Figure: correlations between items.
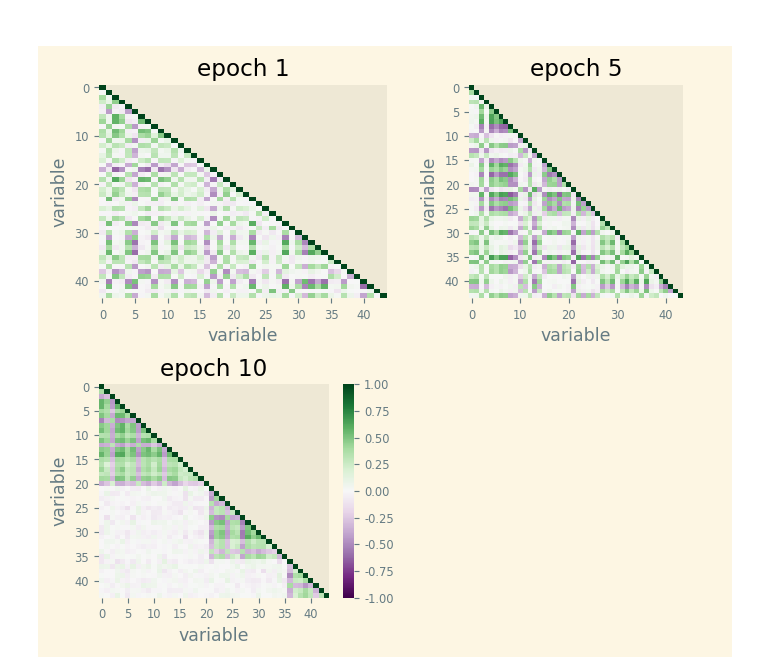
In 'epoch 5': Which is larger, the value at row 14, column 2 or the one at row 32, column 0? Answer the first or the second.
the second
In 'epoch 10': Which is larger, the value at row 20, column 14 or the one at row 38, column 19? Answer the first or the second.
the second
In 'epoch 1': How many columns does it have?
44
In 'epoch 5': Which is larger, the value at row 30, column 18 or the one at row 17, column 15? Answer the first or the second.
the second
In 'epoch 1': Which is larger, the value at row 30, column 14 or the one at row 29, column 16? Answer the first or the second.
the first
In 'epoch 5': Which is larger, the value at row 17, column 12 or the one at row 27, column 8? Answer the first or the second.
the first
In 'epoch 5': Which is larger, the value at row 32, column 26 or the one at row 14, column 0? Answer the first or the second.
the second
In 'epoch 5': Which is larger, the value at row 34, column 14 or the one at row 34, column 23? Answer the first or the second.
the first
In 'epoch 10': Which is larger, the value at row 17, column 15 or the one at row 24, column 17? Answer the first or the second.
the first
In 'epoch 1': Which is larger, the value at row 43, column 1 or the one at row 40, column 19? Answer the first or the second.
the first
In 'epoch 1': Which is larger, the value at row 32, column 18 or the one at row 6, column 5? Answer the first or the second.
the first
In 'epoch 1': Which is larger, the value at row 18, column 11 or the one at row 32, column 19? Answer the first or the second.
the first
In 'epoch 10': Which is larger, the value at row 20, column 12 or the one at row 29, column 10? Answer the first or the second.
the first
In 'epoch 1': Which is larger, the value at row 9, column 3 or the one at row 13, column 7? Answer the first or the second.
the first
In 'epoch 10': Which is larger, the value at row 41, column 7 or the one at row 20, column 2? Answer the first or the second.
the second
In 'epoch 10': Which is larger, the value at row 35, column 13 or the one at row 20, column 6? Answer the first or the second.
the first
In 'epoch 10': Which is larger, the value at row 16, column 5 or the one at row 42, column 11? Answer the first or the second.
the first
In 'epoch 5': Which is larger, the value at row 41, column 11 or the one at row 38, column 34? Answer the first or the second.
the second
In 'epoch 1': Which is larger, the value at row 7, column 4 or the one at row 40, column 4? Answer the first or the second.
the first
